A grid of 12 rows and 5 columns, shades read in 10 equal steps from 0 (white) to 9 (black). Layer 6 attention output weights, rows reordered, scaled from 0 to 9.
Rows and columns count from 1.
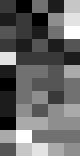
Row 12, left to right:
6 2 1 3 4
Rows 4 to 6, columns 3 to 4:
6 8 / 7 7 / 5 6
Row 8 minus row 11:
5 5 -1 2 0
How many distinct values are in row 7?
3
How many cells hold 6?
8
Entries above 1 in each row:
5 4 4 5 4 5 5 5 5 5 4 4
